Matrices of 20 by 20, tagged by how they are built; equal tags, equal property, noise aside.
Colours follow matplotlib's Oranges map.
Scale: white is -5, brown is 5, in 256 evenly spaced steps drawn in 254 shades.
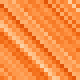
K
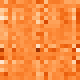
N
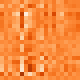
N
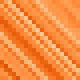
K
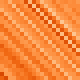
K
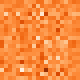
N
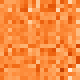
N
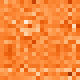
N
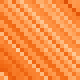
K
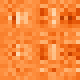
N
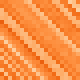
K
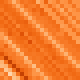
K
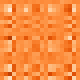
N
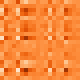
N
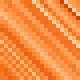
K
